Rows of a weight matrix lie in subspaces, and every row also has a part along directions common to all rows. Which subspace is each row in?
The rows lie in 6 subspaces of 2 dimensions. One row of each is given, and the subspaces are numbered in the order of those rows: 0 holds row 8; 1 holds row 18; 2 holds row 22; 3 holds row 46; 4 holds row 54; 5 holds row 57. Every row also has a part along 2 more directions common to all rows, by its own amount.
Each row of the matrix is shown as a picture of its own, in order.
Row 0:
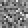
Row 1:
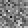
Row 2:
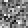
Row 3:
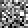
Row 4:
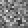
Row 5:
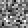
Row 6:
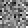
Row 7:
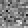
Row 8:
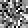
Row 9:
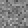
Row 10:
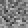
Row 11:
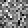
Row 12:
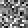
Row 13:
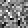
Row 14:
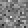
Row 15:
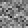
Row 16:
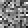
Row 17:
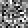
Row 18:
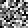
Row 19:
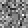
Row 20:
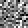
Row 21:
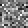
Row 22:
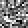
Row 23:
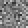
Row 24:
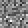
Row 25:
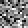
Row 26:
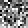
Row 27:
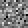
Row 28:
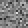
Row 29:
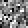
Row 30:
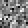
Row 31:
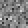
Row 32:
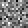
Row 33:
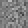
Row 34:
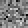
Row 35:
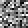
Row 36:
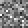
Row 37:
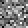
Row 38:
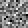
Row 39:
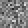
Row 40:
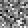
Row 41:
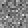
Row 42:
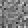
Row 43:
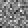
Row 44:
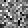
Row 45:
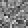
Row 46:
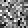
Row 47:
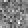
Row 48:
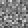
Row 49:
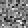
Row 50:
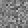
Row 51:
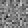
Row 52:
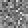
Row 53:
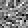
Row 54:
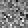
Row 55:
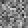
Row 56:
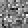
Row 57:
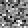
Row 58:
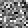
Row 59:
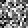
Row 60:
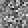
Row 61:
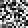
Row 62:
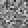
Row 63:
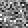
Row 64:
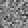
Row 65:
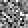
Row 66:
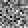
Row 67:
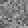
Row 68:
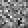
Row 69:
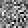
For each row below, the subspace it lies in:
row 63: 1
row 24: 1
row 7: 4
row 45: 2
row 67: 2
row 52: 0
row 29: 2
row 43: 1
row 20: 4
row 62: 1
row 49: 5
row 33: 0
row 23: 5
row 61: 5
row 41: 3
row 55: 3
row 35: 5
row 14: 5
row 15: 2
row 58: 1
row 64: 1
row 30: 2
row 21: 4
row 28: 1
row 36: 2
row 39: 0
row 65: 4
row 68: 1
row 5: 5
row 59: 3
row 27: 5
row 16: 5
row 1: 5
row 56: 4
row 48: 0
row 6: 5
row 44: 3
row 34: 4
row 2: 2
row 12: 4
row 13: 3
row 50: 0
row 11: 3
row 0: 4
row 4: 1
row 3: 4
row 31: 2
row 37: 3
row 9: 3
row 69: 0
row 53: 2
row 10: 1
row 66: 1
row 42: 4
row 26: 4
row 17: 0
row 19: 3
